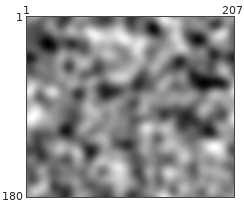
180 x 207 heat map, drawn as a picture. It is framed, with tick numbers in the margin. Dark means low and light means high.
No seam splits the table. No overall slope runs across the table. The halves do not mirror each other. No single row or column stands out from its neighbours. There are no lone odd cells. The field is smooth, with broad soft blobs.
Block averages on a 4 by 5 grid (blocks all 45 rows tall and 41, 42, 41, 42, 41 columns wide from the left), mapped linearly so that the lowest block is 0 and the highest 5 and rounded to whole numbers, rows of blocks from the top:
04542
42331
33323
23444
